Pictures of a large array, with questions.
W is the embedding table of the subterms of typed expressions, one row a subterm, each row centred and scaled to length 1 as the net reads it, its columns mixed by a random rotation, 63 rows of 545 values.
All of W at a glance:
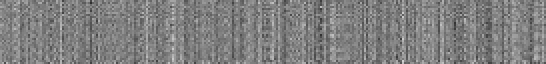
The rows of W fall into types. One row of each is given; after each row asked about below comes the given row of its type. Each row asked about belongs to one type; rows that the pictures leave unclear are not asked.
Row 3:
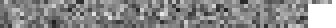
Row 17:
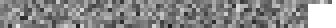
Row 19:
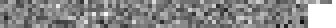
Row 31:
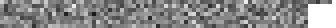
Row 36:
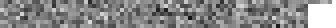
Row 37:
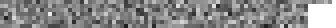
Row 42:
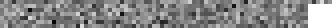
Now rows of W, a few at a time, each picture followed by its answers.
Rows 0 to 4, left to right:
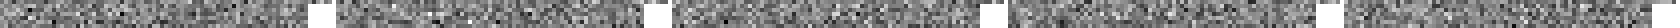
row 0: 42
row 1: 19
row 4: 17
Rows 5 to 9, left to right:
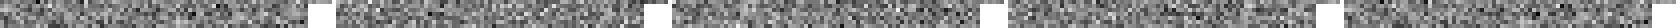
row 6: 31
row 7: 17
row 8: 36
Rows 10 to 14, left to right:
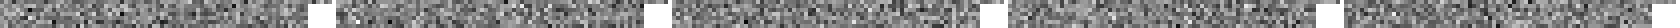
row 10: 42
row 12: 37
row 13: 17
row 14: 37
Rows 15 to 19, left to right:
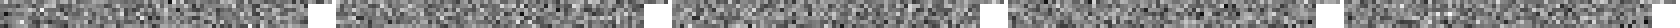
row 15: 3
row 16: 31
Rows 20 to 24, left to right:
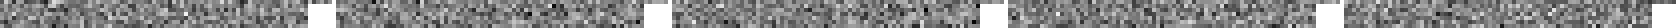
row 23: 37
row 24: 31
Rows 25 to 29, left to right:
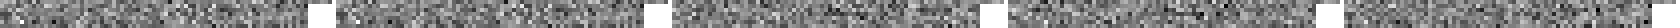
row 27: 36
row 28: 36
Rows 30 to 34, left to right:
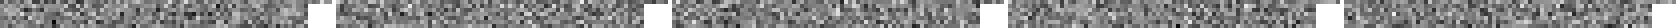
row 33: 17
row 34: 37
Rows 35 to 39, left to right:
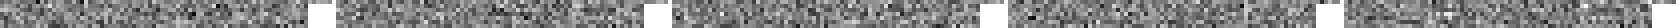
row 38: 42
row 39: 19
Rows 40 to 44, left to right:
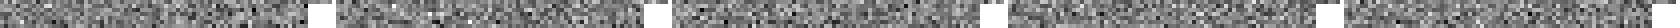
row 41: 19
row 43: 31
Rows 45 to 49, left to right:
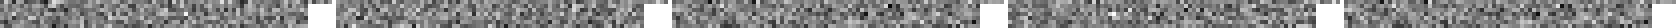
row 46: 17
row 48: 3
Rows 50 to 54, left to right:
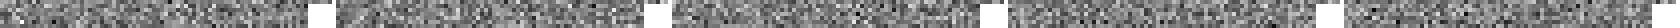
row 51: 3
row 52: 31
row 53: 37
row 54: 42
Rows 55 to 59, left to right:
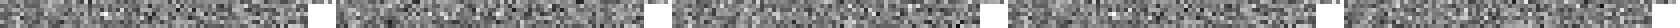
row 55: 3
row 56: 3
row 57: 17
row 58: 3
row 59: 3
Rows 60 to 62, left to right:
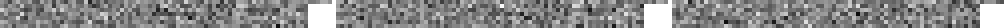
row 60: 36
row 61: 36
